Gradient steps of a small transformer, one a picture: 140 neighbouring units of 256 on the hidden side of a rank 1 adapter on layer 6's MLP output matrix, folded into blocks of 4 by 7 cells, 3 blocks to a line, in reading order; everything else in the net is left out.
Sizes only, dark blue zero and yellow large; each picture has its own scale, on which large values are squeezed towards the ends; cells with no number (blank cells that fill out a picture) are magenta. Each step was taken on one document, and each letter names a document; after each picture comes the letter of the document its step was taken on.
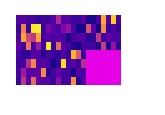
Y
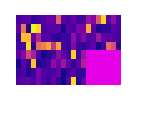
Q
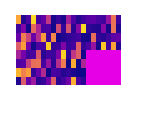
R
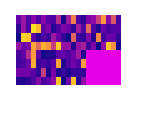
Q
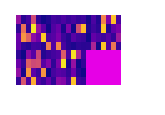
R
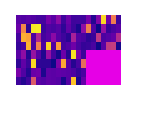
Q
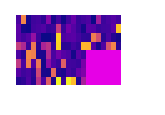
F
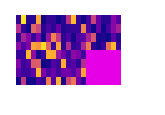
F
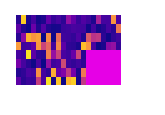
F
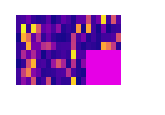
Y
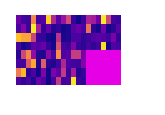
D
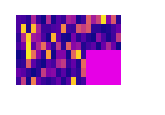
Q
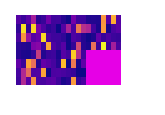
R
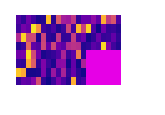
D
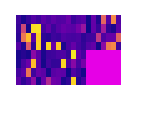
Y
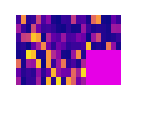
F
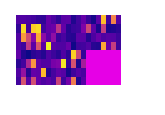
Y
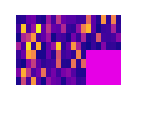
Q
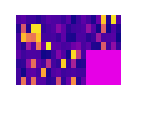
Y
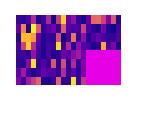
D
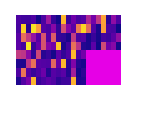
D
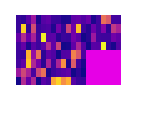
R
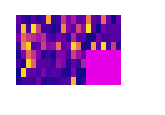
D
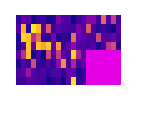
Q
